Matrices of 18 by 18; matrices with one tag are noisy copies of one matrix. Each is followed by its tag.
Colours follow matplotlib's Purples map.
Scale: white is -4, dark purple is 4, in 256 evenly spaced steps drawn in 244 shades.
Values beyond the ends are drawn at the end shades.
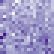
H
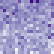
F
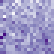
H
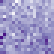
H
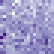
H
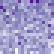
F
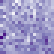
H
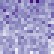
F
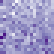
H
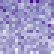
F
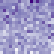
F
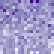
F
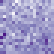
H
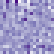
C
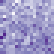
H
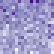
F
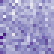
H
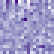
C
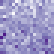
H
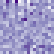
C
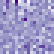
C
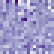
C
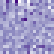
C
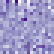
C
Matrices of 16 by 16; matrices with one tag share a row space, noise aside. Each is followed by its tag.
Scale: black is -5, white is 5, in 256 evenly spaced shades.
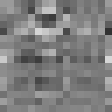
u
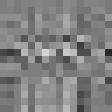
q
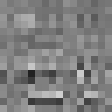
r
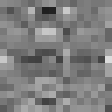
u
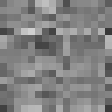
u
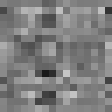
u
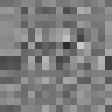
q
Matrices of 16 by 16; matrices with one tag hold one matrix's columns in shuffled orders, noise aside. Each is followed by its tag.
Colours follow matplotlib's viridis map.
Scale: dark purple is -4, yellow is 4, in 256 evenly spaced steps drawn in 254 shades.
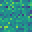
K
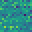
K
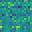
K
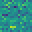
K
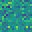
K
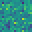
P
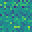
K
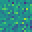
P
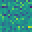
K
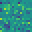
P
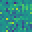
P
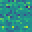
K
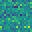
K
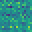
K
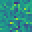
P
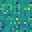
P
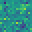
P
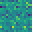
K
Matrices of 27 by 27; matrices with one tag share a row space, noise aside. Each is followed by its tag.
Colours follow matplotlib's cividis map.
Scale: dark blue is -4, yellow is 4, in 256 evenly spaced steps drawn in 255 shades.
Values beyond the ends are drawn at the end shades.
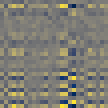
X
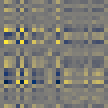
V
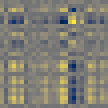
X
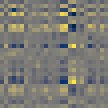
X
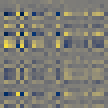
V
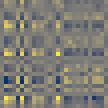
V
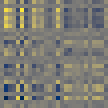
V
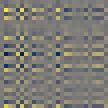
V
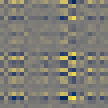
X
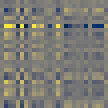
V
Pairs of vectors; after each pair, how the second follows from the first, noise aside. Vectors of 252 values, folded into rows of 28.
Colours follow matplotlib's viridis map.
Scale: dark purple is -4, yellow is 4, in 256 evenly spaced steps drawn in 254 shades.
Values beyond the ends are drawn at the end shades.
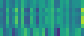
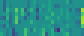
partly zeroed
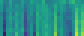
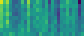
reversed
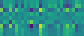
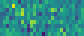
shuffled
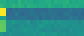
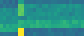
wrapped around
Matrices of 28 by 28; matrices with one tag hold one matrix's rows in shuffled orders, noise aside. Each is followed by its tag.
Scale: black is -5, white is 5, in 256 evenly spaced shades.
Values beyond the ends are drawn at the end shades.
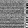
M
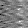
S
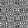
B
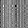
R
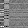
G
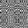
B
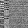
G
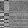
G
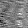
S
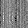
R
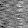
S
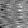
S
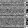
M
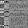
G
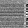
M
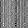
R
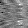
S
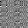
B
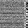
M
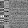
G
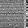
M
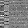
G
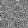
B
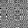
B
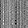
R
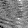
S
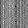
R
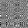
B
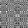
B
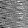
S
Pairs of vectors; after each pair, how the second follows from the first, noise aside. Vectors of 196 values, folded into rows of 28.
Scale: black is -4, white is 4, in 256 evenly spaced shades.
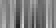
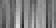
negated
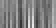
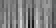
negated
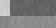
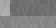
shrunk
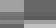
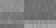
shrunk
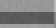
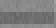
shrunk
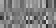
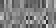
negated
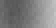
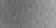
shrunk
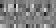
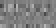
shrunk
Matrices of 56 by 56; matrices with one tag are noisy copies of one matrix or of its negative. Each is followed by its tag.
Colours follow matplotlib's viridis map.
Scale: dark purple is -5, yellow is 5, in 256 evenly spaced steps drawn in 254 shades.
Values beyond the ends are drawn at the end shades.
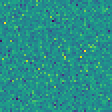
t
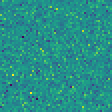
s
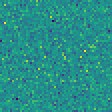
t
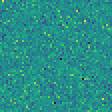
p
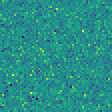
s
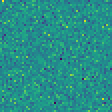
p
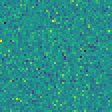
t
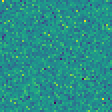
p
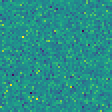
s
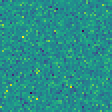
s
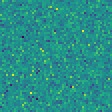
s
